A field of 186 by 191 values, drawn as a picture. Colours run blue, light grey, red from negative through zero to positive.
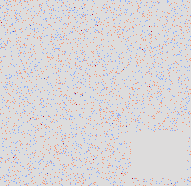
No regular stripes run through it. Neither half mirrors the other. No row or column stands out. There is no seam. No overall slope runs across the table. An odd patch, calmer than its surroundings, sits in the bottom right. The bottom right is the calmest part. The grain is fine, like static.
